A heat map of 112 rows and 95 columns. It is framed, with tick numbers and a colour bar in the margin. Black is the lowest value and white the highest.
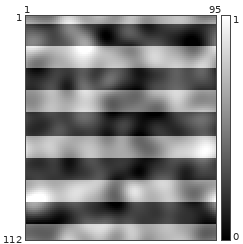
There is no overall slope. There are no lone odd cells. Horizontal stripes repeat 5 times down the table.
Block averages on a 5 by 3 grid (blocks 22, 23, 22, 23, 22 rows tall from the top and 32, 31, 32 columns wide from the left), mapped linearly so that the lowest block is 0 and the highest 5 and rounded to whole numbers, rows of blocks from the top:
522 | 324 | 303 | 323 | 232
